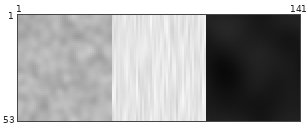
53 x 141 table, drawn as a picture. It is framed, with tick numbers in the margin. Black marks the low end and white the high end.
It is made of 1 by 3 panels. Panel 1,1: high, blotchy, faint in contrast. Panel 1,2: very high, streaked downward, faint in contrast. Panel 1,3: very low, smooth, faint in contrast.
